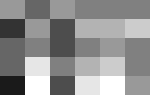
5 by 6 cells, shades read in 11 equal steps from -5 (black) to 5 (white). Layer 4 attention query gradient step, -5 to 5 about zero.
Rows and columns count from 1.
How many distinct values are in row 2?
5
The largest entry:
5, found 2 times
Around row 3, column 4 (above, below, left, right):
2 2 -2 1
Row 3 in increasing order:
-2 -1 0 0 0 1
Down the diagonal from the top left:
1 1 -2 2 5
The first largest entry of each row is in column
1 6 5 2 2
